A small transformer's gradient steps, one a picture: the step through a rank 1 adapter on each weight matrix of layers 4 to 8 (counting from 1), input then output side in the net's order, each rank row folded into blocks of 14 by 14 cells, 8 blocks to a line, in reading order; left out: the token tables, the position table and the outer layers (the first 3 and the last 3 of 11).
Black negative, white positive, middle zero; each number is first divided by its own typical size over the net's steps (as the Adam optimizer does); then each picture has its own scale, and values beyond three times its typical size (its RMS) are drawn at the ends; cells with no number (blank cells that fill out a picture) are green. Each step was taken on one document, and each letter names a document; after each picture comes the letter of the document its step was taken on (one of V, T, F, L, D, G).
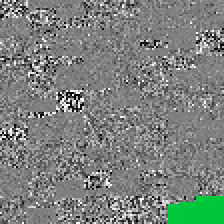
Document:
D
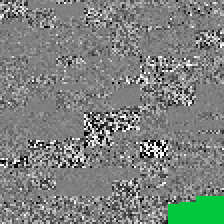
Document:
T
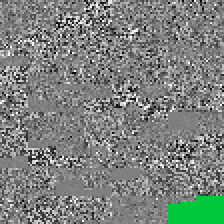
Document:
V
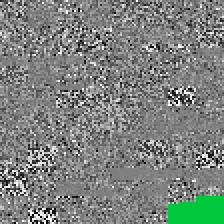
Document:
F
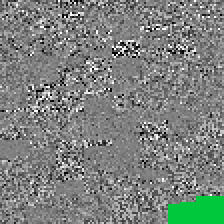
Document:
T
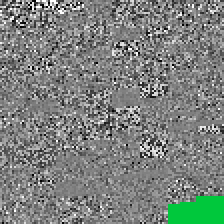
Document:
F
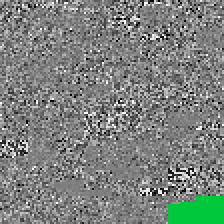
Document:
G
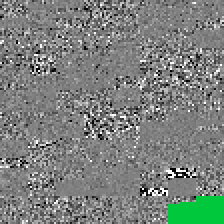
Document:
D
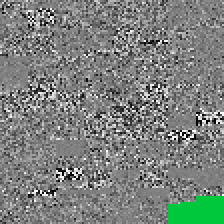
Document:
V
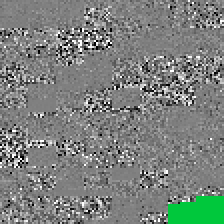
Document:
D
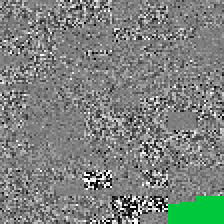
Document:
V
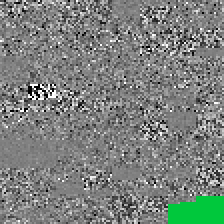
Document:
G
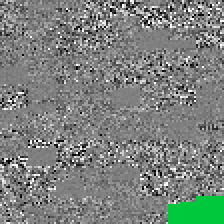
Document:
T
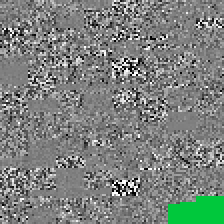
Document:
V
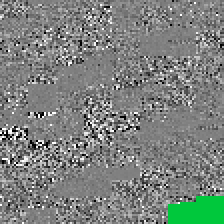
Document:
D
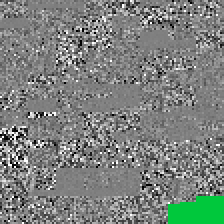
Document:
T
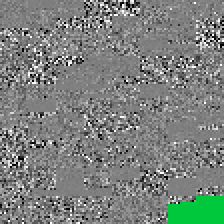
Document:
D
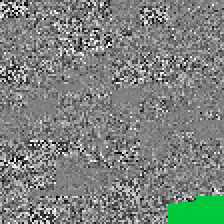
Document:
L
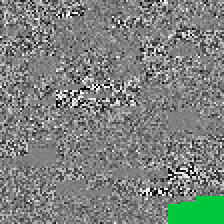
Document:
G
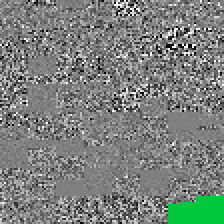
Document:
G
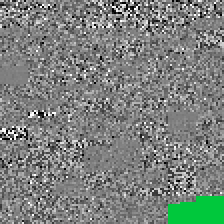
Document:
T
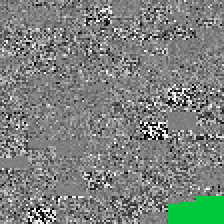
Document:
V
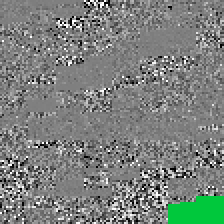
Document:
D
